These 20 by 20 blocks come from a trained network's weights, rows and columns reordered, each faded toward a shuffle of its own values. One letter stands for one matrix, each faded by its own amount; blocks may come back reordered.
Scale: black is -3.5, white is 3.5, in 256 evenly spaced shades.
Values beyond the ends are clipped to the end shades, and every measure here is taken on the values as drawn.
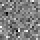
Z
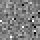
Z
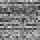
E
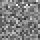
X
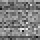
E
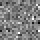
Z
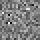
X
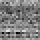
E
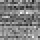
E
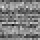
E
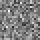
X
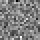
X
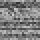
E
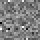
X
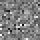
Z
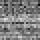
E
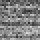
E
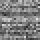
E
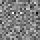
X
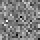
Z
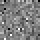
Z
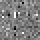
Z
